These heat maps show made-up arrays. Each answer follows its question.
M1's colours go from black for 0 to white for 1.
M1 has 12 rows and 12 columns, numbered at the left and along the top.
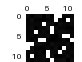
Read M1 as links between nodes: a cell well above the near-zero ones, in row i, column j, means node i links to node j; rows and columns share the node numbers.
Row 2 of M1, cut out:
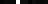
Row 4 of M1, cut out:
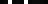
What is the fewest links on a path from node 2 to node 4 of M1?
1
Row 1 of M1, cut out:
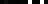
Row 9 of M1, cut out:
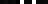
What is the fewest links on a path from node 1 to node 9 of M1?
3
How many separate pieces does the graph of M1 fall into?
2
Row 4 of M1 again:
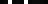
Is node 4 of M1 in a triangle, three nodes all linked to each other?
no
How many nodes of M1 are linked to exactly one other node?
3
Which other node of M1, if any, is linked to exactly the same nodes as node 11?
node 3
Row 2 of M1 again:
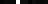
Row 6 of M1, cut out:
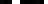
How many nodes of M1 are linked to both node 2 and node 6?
1
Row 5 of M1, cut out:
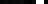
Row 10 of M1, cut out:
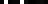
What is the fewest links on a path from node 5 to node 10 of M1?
1
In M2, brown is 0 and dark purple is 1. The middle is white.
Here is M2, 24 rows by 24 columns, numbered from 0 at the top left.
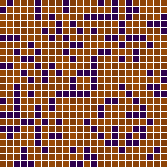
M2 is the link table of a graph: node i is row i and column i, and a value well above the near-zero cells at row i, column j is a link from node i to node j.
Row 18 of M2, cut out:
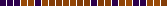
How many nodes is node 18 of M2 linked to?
8
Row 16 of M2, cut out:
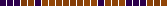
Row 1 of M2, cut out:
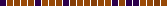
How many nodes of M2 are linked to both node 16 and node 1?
4
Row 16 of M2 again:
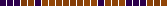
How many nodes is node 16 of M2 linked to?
8
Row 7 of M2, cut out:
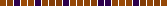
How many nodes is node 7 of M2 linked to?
6
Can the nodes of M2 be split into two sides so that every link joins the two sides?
no
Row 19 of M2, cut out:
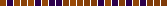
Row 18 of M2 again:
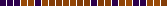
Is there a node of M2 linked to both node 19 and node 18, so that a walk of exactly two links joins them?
yes
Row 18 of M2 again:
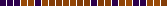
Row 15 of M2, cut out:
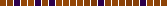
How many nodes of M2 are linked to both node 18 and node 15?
3
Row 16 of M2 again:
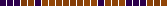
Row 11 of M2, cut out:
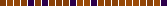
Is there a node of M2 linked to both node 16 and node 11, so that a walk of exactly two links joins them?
no
